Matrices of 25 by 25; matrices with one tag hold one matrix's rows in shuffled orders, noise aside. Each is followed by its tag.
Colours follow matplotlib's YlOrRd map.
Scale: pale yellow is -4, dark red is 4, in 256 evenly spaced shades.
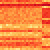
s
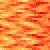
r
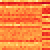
s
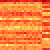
s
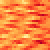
r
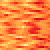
r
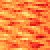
r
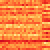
s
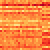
s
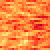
r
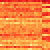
s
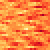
r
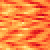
r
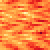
r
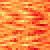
r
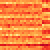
s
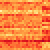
s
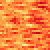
r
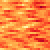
r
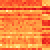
s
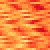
r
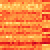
s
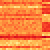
s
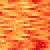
r
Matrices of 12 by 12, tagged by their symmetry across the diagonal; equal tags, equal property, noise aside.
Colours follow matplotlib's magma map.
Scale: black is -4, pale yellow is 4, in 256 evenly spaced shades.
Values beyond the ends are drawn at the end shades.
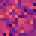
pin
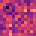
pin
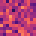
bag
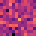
bag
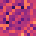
pin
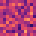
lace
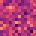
bag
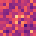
pin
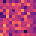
bag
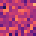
bag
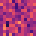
bag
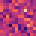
lace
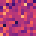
lace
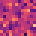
lace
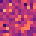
pin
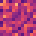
pin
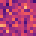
bag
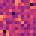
pin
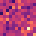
pin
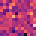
lace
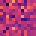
bag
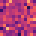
lace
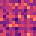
lace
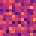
lace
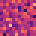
lace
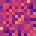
pin
